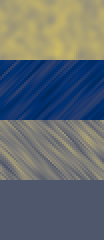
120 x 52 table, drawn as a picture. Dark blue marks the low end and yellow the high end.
It is made of 4 by 1 panels. Panel 1,1: high, blotchy, faint in contrast. Panel 2,1: very low, slanting up to the right, faint in contrast. Panel 3,1: middling, slanting down to the right. Panel 4,1: low, flat.
